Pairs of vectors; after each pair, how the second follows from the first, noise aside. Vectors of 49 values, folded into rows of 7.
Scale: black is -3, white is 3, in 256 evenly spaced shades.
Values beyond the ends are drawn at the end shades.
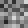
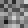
copied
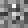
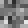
shuffled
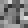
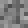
shrunk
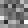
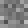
shrunk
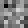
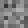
shrunk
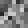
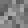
shrunk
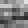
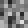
shuffled
